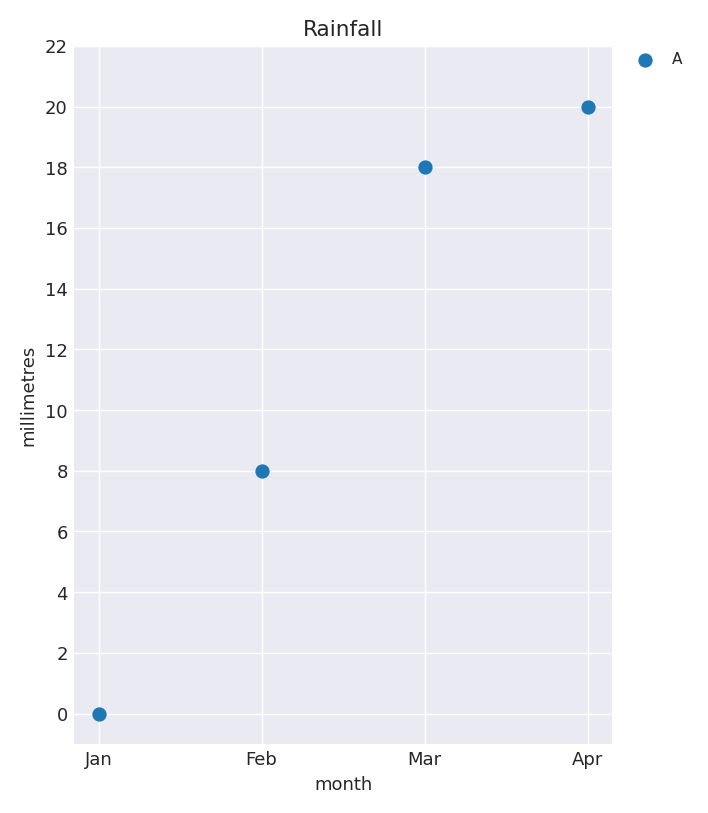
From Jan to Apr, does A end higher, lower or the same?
higher
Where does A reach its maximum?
Apr
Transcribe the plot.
Title: Rainfall
x-axis: month, ticks Jan Feb Mar Apr
y-axis: millimetres, ticks 0 2 4 6 8 10 12 14 16 18 20 22
Legend: A
Values:
A: 0 8 18 20
